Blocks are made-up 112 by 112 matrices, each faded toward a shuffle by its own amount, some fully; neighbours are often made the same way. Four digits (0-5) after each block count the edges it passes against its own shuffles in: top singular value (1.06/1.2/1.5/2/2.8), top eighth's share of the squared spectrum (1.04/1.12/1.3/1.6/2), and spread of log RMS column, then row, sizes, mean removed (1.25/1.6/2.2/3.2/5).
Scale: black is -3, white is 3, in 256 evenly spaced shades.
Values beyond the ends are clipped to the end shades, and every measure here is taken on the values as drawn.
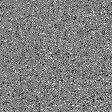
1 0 0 0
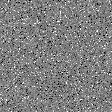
1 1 0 0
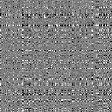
5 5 4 4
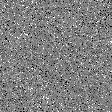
1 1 0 0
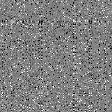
4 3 2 2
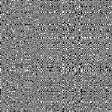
5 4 3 3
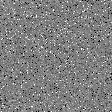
0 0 0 0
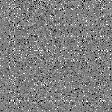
4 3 2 2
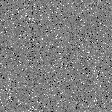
2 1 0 0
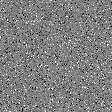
0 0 0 0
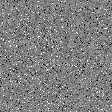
2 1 0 0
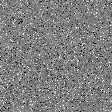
2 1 0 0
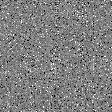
3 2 1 1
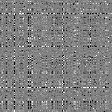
5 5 3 3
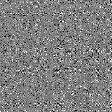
4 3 2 2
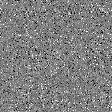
3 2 1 1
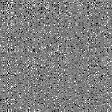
4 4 3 2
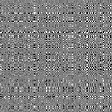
5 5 4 4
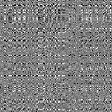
5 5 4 4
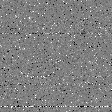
3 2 0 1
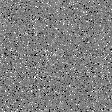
1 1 0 2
